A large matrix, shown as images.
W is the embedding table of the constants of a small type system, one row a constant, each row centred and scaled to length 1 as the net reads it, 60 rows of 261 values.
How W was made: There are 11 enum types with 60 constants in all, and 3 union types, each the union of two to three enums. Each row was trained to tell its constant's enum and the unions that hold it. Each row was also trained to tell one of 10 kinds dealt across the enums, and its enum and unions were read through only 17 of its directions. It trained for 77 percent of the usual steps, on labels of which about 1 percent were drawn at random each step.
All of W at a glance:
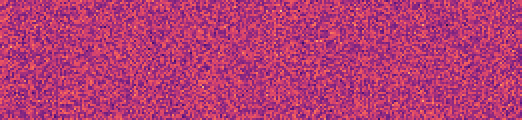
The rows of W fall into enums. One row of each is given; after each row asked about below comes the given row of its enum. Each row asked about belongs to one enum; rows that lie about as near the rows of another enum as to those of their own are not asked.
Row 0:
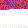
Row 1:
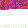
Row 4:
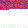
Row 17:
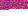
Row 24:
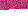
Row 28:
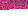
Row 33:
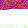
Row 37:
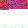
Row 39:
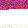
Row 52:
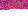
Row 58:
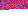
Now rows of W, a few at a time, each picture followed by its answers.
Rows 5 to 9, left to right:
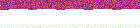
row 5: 28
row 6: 1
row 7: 37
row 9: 17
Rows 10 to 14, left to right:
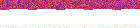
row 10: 0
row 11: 58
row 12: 28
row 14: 58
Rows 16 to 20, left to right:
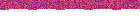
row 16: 1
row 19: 58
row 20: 1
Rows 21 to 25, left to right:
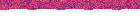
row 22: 33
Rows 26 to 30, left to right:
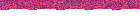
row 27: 58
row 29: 37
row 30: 28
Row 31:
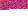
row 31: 37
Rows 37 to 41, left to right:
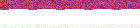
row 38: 0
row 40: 52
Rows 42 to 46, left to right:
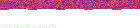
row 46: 17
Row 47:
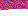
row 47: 0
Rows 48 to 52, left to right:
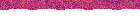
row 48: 37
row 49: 17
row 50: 28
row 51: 17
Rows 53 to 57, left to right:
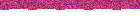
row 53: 58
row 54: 52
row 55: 0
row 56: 0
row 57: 37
